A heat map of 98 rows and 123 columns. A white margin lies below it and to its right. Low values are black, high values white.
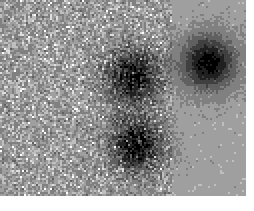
Seam: vertical, 70% of the way across, the right part calmer. Odd rows or columns: none. Stripes: none. Dips: three.
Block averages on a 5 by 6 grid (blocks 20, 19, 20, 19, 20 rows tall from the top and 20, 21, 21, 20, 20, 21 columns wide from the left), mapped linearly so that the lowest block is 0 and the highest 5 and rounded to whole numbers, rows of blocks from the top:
555544 / 553110 / 553144 / 553045 / 554355
